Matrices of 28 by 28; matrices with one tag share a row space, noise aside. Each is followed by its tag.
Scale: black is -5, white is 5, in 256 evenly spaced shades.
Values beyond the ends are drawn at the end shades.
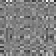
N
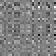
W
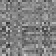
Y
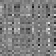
W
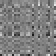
W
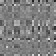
W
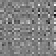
W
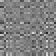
N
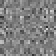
N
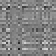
Y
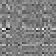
Y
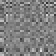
N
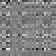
Y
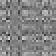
Y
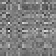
Y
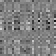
W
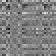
Y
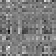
Y
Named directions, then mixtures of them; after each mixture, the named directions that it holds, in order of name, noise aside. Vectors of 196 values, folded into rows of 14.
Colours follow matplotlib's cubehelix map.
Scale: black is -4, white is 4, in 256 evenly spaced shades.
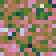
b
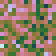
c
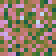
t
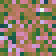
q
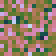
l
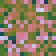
c, q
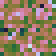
b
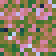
b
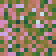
t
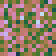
t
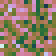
c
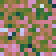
b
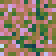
b, c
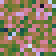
b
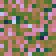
l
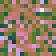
q
